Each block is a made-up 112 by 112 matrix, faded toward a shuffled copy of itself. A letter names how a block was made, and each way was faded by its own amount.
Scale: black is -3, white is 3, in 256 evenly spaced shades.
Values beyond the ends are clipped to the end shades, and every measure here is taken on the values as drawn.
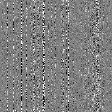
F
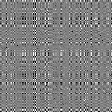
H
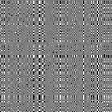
H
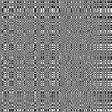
H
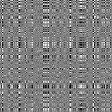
H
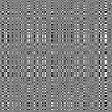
H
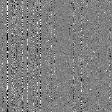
F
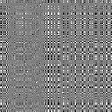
H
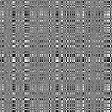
H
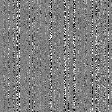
F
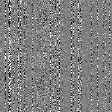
F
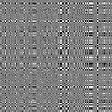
H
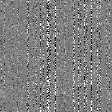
F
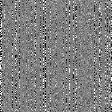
F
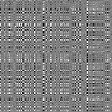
H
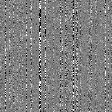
F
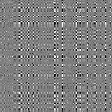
H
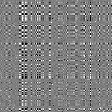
H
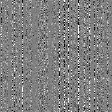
F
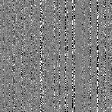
F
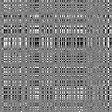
H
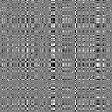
H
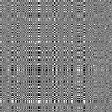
H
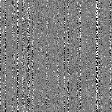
F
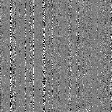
F
